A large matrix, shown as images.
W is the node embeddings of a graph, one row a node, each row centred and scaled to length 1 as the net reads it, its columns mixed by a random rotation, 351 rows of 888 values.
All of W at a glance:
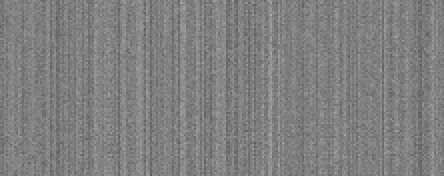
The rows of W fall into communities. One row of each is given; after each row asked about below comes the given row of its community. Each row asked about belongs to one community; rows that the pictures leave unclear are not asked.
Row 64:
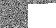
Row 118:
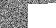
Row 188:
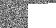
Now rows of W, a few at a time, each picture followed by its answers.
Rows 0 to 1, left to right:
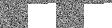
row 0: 118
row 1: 118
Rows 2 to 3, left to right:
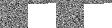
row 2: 64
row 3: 118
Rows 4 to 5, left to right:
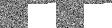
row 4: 118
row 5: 118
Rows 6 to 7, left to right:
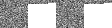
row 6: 188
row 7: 118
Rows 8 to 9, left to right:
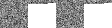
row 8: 64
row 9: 64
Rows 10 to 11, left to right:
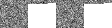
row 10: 64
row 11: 188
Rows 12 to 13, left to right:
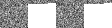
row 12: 188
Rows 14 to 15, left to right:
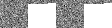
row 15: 118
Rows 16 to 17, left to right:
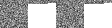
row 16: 188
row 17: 64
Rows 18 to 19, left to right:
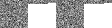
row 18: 118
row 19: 64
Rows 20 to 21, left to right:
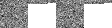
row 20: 118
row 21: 64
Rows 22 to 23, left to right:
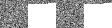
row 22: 188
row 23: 118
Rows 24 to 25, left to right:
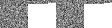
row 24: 188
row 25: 64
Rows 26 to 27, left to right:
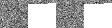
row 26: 64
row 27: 64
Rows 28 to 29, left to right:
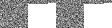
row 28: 118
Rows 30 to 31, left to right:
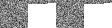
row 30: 118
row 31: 118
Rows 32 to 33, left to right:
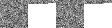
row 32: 64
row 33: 64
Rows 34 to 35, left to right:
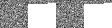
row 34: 118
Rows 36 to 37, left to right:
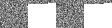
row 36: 188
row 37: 64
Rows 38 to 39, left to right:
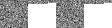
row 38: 188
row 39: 118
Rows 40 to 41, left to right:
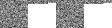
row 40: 188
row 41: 118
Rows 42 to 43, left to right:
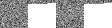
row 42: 118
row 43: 188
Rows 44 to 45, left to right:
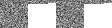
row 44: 188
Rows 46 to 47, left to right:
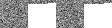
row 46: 64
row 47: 64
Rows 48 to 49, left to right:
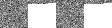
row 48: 64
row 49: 118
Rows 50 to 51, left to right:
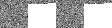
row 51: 188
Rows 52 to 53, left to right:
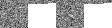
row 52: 188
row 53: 118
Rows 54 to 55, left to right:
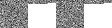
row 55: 118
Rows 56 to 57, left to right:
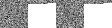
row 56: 64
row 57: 118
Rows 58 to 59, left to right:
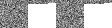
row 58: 188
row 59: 64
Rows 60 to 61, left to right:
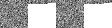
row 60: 118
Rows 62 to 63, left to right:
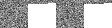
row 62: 188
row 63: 64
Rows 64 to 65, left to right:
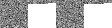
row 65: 118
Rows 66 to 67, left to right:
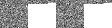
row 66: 188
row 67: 64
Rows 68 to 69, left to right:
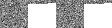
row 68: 64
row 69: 64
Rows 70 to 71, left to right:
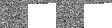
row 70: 64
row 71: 64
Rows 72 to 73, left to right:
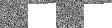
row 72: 64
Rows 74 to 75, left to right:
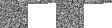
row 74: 64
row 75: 118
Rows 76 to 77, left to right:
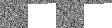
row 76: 118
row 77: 188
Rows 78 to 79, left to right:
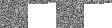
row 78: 188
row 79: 64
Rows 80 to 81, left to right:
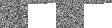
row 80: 64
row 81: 118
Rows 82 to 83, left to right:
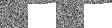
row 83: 64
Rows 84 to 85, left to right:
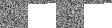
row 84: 188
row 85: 188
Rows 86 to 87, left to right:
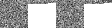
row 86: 64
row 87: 64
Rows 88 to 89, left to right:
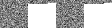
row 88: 188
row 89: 118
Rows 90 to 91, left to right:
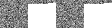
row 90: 64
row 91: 118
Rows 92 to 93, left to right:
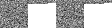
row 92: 118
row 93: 64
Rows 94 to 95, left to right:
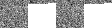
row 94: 188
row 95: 188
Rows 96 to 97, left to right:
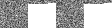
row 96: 188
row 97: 118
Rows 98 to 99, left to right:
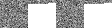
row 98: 64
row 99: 188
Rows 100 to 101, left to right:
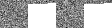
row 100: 118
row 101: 188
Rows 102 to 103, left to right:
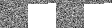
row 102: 188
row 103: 188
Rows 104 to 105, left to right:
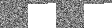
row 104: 118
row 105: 188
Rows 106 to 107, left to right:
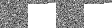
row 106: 118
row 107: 118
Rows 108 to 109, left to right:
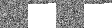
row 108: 64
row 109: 64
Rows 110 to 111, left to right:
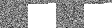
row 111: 64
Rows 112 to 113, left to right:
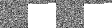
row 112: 188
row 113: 188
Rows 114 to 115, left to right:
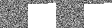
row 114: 64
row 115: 188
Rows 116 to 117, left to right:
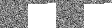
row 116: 188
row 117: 64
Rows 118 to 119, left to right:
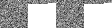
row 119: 118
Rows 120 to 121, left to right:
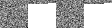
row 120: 188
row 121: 118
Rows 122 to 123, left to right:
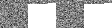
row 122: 118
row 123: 64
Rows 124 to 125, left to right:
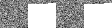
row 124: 64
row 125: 64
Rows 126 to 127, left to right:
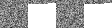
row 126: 188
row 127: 64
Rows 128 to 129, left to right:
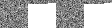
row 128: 188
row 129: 118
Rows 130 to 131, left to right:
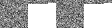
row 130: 188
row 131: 118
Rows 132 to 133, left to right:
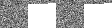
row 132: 188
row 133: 64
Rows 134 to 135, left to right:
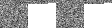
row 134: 188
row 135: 188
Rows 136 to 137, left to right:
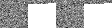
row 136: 64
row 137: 188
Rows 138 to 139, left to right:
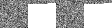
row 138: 64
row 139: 188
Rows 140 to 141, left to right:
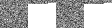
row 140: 188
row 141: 118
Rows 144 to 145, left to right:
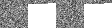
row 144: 188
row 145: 64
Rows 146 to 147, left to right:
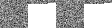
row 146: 118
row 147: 64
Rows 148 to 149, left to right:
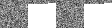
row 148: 188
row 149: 188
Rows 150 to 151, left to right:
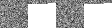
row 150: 118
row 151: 188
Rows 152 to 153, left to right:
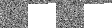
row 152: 188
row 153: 188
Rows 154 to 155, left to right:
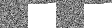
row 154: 64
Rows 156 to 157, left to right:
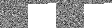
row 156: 118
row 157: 118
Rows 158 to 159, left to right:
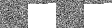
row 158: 64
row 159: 118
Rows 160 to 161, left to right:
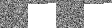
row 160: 118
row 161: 118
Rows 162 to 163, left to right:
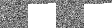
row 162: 64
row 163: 188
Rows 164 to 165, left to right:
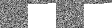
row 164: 118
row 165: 64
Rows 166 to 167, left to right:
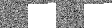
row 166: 188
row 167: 64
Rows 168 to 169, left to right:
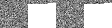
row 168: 118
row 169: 64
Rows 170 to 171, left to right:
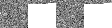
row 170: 64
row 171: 118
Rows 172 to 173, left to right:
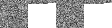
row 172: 64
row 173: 118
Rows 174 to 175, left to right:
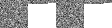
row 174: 188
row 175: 118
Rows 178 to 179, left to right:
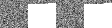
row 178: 64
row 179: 64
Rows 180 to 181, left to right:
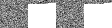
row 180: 64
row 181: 118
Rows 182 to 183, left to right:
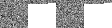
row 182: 118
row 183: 188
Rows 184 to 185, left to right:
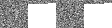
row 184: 188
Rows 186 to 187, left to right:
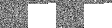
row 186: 188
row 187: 64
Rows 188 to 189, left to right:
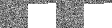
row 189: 188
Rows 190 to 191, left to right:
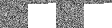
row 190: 64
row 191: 188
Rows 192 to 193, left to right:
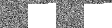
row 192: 64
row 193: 188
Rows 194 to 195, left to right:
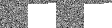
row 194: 188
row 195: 118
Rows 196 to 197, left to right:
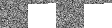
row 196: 64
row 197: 118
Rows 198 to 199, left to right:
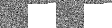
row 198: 118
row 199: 118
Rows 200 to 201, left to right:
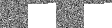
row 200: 64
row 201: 188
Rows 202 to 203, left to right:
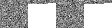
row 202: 64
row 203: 64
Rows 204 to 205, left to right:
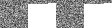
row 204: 188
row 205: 118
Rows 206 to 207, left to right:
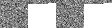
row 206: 64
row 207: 118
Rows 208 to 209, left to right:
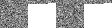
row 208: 188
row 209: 64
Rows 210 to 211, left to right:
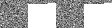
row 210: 118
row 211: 118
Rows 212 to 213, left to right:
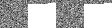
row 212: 118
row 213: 188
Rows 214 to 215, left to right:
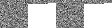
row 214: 118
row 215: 118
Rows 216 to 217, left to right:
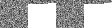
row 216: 188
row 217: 118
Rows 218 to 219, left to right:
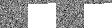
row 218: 188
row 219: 64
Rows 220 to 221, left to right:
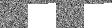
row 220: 118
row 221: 188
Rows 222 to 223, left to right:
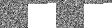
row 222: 188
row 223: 118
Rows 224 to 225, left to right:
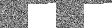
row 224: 64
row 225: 118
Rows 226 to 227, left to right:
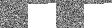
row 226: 118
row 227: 118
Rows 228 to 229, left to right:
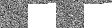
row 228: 118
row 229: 118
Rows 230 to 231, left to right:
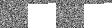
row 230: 188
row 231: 188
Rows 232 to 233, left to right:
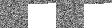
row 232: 188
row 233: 64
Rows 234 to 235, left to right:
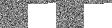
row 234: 118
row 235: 118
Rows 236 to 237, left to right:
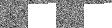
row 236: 188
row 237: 188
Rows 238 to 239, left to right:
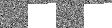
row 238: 118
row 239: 188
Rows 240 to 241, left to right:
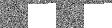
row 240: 64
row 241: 188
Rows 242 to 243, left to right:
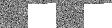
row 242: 118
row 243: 64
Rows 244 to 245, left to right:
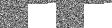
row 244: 118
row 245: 118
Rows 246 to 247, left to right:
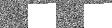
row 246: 64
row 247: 64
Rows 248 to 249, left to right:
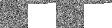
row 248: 64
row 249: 64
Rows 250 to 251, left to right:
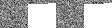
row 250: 188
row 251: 64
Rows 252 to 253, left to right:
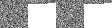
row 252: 118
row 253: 118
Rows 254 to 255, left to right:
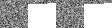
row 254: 64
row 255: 188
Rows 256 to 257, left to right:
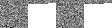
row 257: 64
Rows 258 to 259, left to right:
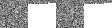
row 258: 188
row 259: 188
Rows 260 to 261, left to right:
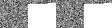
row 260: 64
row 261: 64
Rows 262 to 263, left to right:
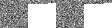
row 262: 64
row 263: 64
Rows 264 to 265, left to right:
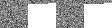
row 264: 188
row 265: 118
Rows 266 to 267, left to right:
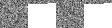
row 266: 188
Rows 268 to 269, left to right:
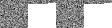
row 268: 118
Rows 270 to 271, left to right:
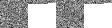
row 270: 118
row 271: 118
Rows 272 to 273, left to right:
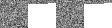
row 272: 64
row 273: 188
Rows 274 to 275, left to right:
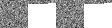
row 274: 188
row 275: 188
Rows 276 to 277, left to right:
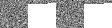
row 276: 118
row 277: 118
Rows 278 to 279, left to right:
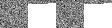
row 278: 188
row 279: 118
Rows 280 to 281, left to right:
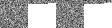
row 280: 188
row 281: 188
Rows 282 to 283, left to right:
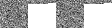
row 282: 64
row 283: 118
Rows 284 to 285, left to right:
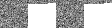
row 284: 118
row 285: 64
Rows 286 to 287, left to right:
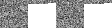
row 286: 64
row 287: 64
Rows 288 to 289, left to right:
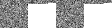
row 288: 188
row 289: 118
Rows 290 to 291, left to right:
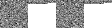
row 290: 118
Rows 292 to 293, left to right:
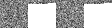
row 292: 64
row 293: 188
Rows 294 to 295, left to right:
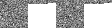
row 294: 118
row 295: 64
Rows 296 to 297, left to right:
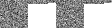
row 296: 118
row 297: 118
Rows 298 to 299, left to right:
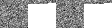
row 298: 64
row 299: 64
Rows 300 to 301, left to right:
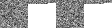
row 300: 118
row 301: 118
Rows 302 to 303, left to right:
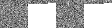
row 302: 188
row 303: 64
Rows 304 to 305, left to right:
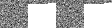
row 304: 118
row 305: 118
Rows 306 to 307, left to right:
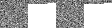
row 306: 118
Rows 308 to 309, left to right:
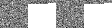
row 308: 64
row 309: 188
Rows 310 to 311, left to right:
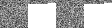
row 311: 188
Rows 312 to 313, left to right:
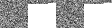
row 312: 118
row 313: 118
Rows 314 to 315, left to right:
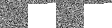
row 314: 118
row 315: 188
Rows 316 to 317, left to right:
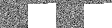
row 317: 188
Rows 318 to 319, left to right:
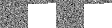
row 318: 188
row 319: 64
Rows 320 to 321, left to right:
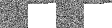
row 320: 64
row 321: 118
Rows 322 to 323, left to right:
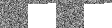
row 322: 118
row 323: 64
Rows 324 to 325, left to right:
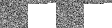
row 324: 64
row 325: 118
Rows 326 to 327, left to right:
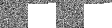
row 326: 188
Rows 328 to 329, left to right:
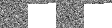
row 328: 118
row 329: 64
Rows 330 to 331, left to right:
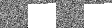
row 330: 64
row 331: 188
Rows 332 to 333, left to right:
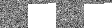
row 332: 64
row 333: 188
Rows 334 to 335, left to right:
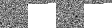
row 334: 188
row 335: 118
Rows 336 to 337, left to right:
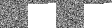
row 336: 188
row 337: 118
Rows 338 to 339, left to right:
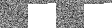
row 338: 118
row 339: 64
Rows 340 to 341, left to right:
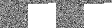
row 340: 64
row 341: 188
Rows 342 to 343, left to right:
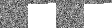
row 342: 188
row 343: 188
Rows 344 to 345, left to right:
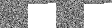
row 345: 118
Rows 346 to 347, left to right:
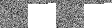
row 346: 118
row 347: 188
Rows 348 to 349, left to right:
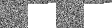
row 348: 188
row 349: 118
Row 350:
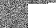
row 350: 188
